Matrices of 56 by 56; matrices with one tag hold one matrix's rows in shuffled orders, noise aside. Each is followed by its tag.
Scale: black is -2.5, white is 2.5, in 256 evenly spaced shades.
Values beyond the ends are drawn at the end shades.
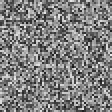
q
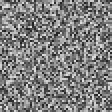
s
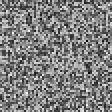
q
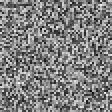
q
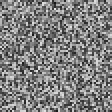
s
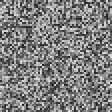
q
